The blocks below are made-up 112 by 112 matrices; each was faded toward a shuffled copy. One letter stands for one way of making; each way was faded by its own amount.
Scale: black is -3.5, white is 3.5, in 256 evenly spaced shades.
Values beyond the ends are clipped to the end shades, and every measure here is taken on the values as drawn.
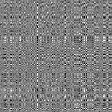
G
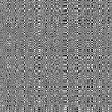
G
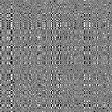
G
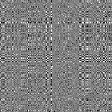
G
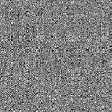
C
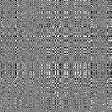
G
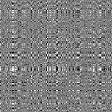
G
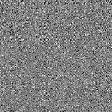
C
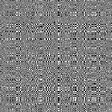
G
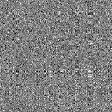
C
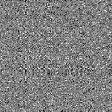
C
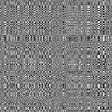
G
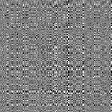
G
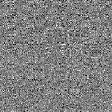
C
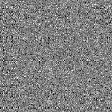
C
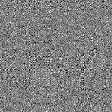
C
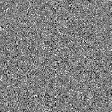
C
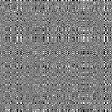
G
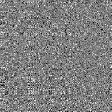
C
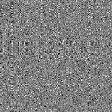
C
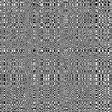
G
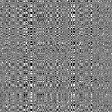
G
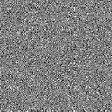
C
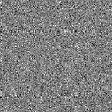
C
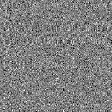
C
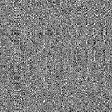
C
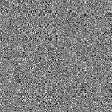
C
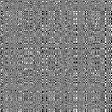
G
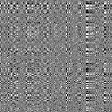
G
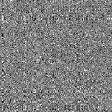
C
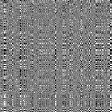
G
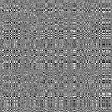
G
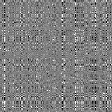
G
